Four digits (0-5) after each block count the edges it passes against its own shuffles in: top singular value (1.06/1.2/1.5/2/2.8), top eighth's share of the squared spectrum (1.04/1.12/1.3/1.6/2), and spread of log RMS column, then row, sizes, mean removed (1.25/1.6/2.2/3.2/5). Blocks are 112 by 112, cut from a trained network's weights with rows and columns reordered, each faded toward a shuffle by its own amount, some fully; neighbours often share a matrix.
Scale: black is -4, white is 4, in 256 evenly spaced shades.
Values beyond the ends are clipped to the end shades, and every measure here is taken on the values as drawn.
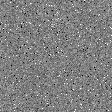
1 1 0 0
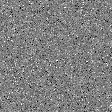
2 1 0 0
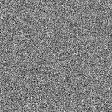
3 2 0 0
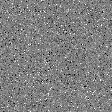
3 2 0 1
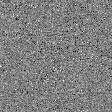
3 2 0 1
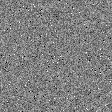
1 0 0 0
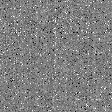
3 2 0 2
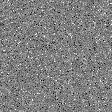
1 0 0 0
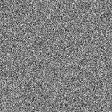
3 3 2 0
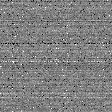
4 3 1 2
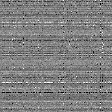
5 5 3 3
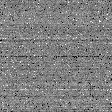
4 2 1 1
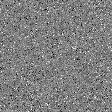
1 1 0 0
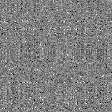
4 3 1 2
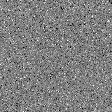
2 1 0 0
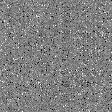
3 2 0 2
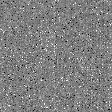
2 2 0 1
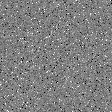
0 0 0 0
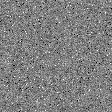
0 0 1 0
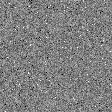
2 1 0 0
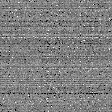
4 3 2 2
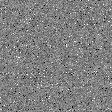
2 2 0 1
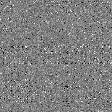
3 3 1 2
